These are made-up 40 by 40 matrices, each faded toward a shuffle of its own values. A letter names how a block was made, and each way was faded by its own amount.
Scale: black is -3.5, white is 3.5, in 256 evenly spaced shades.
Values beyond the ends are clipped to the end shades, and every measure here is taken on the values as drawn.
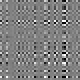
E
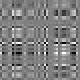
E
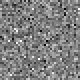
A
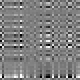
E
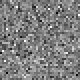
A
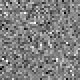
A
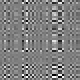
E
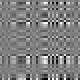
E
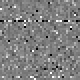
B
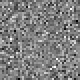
A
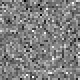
A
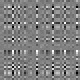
E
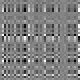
E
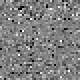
B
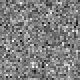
A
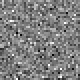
A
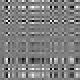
E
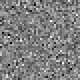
A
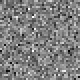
A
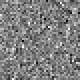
A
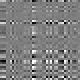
E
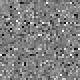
B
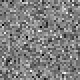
A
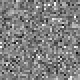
A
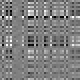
E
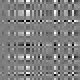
E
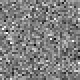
A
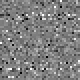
B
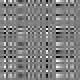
E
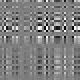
E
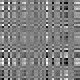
E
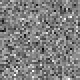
A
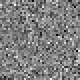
A
